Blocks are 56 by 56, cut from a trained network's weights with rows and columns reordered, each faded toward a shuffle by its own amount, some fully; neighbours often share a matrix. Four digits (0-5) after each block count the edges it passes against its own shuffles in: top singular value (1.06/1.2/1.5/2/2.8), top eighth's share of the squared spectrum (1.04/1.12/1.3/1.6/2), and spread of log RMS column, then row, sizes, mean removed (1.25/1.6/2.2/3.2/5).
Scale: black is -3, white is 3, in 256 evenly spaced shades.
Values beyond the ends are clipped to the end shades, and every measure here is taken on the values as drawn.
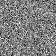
0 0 0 0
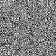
3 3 2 1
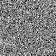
2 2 0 1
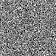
2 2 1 1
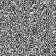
3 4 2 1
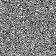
1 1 0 1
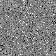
1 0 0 0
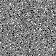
0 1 0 0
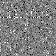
2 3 1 1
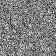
0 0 0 0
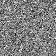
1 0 0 0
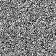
0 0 0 0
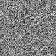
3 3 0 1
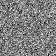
0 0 0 0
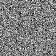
0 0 0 0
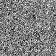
1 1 0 0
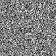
3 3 1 1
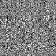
3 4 1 2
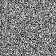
1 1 0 0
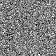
2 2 0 0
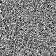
0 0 0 0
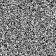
2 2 0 0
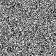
1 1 0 0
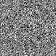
3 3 1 1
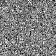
2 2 1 0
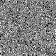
1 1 0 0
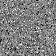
2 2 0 0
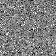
2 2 1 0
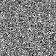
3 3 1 0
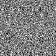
3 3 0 2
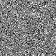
2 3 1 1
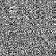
3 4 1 2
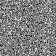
0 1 0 0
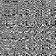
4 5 2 3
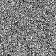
2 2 0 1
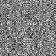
3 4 2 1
